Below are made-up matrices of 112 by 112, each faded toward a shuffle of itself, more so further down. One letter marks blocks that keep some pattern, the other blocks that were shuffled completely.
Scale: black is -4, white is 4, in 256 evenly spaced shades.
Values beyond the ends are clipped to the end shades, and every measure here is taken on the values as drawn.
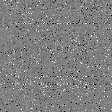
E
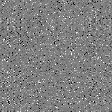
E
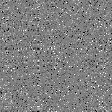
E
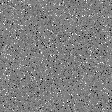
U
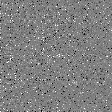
E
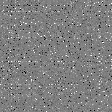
E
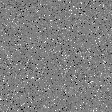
U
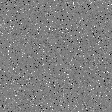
U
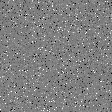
U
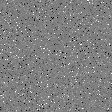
U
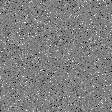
U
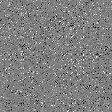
E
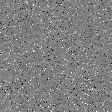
U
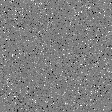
U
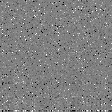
E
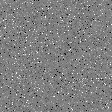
U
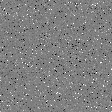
U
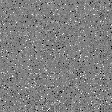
E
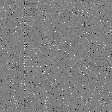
E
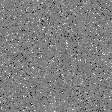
U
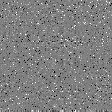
E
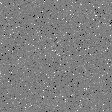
U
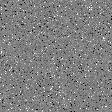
U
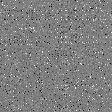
E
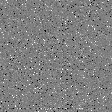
E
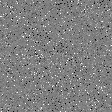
U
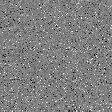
E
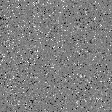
E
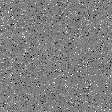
E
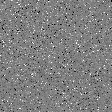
U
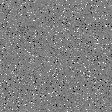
E
